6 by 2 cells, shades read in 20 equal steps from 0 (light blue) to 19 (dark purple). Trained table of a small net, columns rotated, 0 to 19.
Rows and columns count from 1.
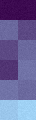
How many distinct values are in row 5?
2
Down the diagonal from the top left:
19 13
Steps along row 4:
down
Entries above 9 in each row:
2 2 2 1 1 0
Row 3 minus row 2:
3 -3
